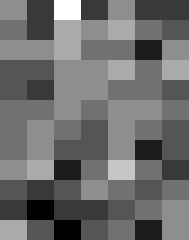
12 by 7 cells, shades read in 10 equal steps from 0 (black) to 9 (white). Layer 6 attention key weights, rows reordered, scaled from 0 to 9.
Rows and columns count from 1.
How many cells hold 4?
21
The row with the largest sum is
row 4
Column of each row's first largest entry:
3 3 3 5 3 3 2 2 5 4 7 1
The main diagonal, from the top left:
5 2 6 5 4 5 3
